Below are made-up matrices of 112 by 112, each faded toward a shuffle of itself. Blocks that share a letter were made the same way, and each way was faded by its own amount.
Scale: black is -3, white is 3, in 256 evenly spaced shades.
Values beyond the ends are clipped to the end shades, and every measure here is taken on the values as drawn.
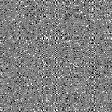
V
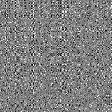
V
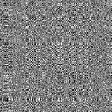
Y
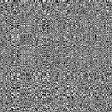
Y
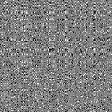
V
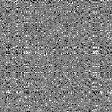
V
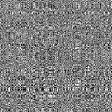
Y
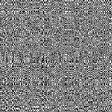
Y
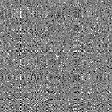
V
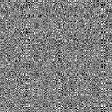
Y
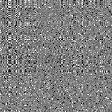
V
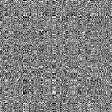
Y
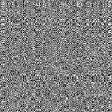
Y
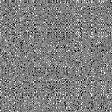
V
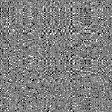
V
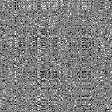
V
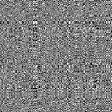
Y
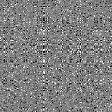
V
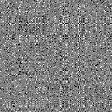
V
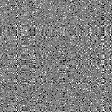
V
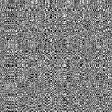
Y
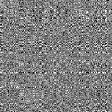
Y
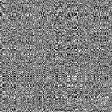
Y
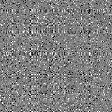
V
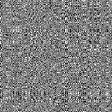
Y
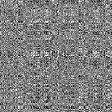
Y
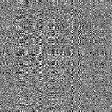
Y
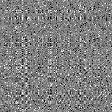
V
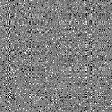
V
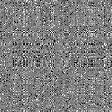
V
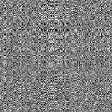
Y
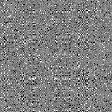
V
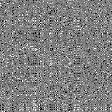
V
